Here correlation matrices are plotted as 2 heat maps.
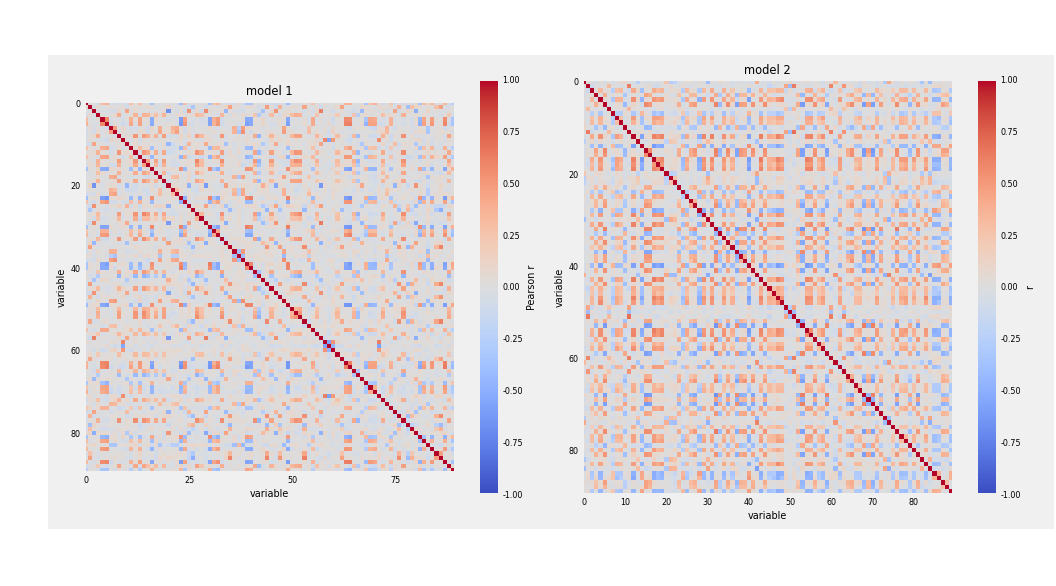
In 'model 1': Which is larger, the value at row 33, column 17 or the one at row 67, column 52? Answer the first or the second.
the first
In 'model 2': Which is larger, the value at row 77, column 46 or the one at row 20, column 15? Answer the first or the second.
the first
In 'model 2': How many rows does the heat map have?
90
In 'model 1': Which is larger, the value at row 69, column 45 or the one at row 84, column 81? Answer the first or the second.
the first
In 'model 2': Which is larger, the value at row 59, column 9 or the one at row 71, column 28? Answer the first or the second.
the first
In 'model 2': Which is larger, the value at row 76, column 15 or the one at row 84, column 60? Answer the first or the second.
the first
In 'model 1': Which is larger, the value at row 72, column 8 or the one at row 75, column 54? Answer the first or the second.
the first
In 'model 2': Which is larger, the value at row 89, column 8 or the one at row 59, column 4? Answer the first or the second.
the second
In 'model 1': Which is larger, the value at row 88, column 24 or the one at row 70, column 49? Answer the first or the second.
the first
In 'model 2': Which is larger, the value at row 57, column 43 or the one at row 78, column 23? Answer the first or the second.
the first
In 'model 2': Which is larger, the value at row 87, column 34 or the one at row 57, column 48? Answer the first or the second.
the second
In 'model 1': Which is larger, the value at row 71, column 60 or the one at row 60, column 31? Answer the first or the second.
the first
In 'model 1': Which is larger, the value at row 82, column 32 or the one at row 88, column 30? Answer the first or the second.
the first
